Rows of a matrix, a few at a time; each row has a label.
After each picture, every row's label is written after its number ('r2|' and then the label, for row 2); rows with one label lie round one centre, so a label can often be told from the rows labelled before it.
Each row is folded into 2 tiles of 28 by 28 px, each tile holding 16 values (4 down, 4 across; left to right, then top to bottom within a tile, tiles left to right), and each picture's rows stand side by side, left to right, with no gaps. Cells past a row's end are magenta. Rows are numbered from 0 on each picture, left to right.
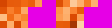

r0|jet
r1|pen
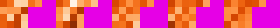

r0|pen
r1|pen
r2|jet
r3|jet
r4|jet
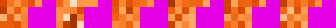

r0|jet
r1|pen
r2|jet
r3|jet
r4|jet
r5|jet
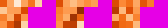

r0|pen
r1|pen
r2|jet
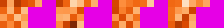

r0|jet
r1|pen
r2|jet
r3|pen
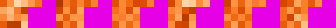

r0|pen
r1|jet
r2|jet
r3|pen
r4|jet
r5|jet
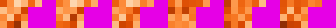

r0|pen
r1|pen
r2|pen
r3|jet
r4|jet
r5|jet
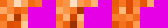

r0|pen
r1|pen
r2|jet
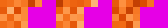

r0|jet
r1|jet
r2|jet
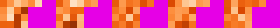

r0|pen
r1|pen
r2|jet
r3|pen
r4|jet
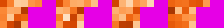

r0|pen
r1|pen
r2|pen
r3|jet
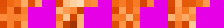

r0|jet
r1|pen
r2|jet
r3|jet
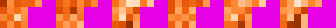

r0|jet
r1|jet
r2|pen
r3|jet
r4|pen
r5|pen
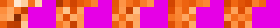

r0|pen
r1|jet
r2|jet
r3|jet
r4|jet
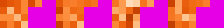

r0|jet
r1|jet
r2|pen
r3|jet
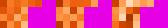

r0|jet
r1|jet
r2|pen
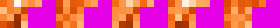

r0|pen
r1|jet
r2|pen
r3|pen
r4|jet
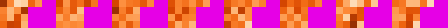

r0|pen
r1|jet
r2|jet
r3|jet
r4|jet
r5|jet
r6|pen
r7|pen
